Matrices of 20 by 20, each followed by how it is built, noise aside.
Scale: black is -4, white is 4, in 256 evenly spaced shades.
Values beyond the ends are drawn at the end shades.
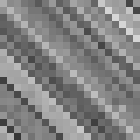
Toeplitz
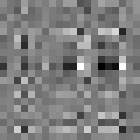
low rank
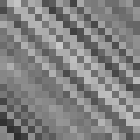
Toeplitz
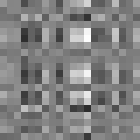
low rank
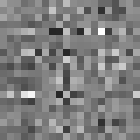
low rank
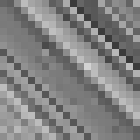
Toeplitz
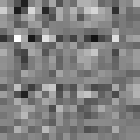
low rank
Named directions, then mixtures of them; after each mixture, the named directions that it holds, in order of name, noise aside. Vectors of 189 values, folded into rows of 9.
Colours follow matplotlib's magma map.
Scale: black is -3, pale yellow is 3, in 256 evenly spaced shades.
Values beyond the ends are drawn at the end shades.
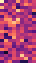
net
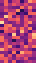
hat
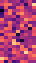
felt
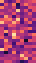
hat, net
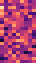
felt, hat, net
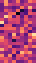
hat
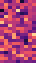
felt, hat, net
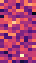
felt, net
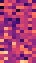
felt, net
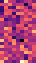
felt, net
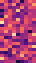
felt, hat, net
